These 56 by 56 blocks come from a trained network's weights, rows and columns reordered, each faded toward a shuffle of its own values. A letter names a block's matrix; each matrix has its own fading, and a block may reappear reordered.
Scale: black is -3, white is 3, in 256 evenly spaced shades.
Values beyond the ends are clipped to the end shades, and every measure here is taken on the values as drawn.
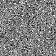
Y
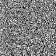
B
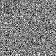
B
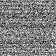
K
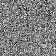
Y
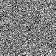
B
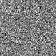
B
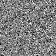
Y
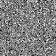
Y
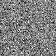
Y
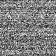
K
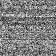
K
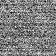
K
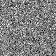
Y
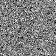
Y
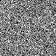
Y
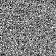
Y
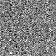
B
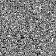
B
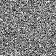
Y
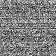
K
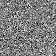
Y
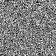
Y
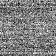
K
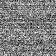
K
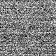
K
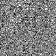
B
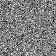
Y
